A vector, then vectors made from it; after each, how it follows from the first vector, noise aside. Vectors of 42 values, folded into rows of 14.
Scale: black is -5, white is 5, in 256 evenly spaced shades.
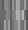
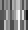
scaled up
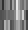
scaled up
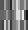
scaled up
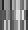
scaled up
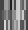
scaled up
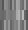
copied
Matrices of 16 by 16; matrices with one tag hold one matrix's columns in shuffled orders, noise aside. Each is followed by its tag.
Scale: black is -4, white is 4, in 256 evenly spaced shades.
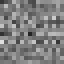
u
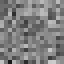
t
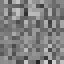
t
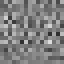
u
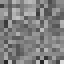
t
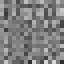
t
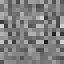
u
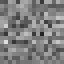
u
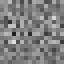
u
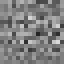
u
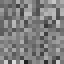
t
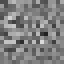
u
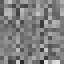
t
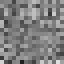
t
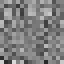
t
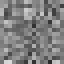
t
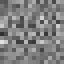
u
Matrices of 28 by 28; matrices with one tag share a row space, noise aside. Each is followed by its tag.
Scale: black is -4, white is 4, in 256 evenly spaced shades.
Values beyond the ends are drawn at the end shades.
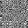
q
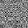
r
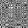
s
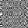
q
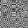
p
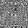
r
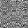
p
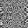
q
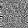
q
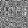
s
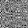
s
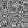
p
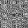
p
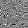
p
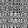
r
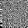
q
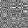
p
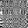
q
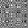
s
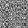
s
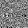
s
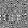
s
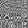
s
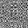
r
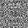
r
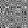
s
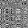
s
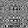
r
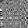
q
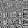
p
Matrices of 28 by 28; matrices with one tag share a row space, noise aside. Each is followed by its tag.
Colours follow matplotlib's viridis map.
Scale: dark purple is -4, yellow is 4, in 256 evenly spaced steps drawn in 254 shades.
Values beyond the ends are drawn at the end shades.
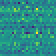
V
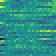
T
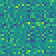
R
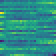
T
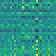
V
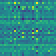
V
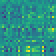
R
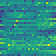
T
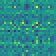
V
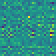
R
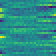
T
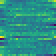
T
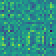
R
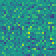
R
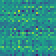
V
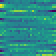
T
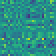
R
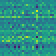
V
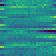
T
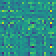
R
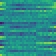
T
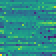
T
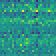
V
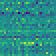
V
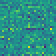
R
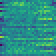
T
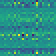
V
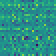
V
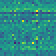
V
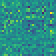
R
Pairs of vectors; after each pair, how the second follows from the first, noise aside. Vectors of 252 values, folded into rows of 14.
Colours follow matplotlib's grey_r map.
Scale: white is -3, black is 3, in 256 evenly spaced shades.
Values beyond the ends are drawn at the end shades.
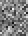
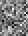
copied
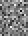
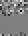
partly zeroed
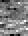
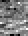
copied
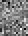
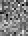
wrapped around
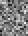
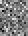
wrapped around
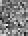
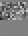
partly zeroed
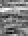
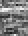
copied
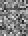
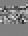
partly zeroed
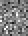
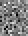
negated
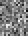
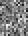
copied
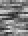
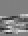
partly zeroed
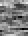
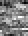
negated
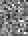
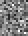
copied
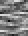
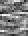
copied
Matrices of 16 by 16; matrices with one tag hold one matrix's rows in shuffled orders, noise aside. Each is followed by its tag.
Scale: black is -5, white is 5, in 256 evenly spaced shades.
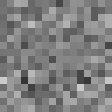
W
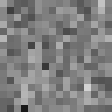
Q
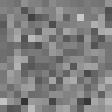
W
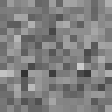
W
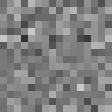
W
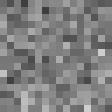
Q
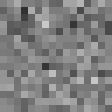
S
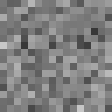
W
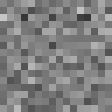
W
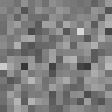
W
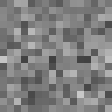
W
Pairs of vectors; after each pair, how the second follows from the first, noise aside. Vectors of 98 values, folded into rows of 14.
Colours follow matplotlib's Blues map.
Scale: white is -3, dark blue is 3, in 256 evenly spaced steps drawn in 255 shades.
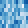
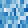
shuffled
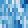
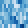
wrapped around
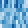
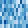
shuffled
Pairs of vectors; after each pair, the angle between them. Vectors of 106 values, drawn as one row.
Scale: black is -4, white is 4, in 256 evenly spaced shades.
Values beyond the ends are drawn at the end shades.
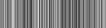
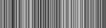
nearly opposite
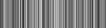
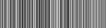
orthogonal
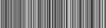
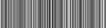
nearly parallel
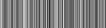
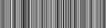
partly opposed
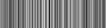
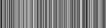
partly aligned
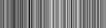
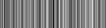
orthogonal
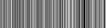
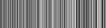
partly aligned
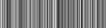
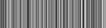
partly opposed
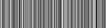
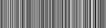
partly opposed
